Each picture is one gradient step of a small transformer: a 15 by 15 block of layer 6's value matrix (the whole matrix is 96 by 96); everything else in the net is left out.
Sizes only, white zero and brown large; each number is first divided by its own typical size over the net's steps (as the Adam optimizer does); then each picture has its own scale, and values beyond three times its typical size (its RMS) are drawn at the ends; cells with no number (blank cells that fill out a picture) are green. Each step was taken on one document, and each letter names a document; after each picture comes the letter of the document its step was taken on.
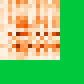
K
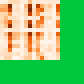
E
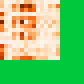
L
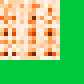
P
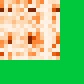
E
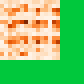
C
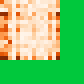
K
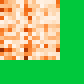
C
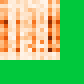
K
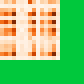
P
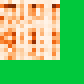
P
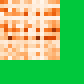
C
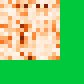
L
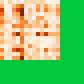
L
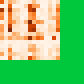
E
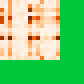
E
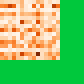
P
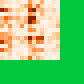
E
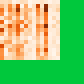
L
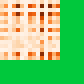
K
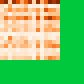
C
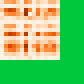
C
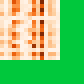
P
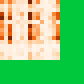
E
